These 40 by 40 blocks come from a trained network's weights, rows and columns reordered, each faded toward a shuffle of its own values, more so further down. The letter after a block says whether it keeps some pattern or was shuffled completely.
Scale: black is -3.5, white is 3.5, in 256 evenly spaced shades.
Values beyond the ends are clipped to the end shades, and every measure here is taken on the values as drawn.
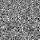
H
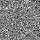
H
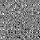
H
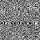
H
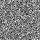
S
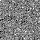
S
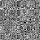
H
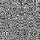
H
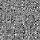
H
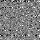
H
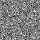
S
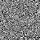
H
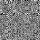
H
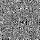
H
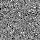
S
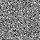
S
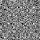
H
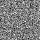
S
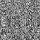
H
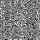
H
